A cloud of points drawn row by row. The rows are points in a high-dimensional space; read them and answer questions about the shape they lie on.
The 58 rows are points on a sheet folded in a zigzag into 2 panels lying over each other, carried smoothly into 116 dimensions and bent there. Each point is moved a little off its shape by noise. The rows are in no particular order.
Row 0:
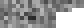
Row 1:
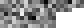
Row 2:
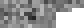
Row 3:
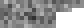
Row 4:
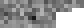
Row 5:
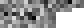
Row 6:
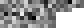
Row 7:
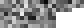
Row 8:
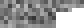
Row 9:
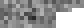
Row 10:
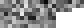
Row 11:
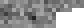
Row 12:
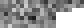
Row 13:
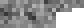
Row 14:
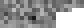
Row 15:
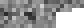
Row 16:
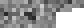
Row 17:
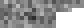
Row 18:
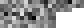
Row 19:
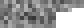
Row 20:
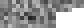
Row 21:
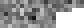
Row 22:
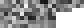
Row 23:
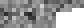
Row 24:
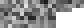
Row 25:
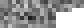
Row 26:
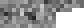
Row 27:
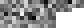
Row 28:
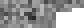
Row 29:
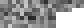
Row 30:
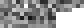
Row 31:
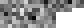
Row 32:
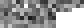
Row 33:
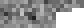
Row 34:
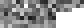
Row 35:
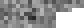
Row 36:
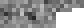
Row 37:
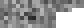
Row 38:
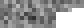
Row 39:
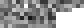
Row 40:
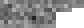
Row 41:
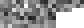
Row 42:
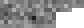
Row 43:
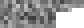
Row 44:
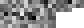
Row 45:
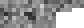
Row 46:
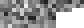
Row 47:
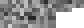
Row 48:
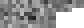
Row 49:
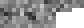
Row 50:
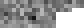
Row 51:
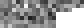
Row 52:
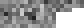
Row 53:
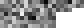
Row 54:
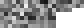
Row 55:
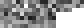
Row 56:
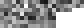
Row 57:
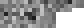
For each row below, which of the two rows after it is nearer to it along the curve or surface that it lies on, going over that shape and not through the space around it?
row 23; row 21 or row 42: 21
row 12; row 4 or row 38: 4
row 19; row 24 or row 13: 24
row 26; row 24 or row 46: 46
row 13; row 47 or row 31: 31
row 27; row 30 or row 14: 30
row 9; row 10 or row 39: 39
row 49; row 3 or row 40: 40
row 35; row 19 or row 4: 19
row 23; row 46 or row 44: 44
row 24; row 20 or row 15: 20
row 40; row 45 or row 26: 26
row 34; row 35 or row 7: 7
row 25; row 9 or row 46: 9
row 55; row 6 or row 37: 6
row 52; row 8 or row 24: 8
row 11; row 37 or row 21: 21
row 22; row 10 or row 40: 10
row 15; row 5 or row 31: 5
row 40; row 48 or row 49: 49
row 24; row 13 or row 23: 23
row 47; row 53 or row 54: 54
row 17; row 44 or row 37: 37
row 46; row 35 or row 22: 22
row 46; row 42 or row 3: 42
